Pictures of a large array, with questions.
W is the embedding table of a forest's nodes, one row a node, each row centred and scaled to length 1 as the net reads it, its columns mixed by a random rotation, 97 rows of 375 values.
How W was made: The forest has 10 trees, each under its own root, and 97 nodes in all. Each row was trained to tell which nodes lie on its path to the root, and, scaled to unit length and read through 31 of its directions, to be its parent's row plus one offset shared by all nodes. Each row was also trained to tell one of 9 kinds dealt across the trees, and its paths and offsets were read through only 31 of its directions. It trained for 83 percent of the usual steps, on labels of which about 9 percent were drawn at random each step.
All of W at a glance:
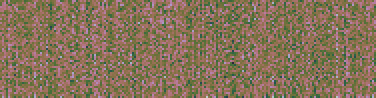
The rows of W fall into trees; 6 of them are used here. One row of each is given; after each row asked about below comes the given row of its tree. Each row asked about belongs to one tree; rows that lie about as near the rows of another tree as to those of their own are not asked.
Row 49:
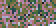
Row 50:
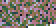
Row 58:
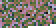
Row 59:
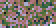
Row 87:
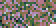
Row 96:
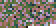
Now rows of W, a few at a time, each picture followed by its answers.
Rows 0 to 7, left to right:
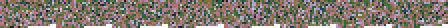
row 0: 87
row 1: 59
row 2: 96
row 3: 87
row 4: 58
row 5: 50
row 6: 50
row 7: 49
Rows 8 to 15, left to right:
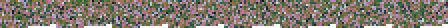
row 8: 49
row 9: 50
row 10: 96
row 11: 49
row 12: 59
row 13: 58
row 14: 59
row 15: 49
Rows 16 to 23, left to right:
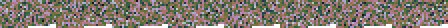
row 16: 87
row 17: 59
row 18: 49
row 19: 96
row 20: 59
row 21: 96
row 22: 87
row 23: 87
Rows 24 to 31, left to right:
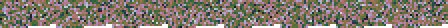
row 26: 49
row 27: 87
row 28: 87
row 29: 49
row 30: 58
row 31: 59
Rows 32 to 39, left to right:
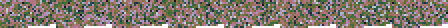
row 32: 87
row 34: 50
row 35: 59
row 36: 58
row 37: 50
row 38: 58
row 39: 96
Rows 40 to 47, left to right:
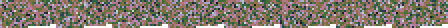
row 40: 58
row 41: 59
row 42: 58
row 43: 50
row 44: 50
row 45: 49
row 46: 96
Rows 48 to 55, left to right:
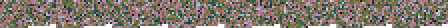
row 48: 96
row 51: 58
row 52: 50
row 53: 59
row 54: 59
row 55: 59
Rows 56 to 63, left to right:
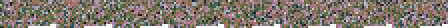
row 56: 96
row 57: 96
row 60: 58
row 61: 49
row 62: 59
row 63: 59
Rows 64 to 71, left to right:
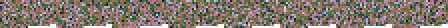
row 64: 96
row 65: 59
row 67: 49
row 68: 96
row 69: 59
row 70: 58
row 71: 50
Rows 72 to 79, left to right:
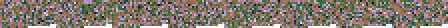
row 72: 59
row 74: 59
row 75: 96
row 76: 87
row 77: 50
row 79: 58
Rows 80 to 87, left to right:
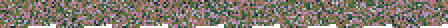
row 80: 96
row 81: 96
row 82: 96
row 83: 50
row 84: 96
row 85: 59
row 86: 58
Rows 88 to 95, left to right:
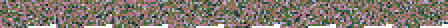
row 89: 49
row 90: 49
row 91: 59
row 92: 49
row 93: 50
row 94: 96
